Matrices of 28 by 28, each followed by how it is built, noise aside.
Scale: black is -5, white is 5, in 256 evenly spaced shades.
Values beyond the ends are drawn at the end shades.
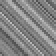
Toeplitz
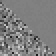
lower triangular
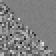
lower triangular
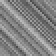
Toeplitz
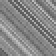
Toeplitz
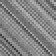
Toeplitz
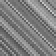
Toeplitz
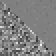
lower triangular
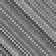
Toeplitz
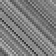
Toeplitz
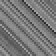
Toeplitz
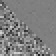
lower triangular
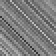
Toeplitz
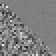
lower triangular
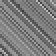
Toeplitz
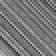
Toeplitz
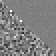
lower triangular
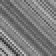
Toeplitz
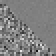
lower triangular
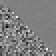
lower triangular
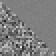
lower triangular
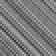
Toeplitz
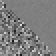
lower triangular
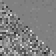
lower triangular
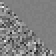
lower triangular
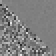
lower triangular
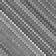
Toeplitz
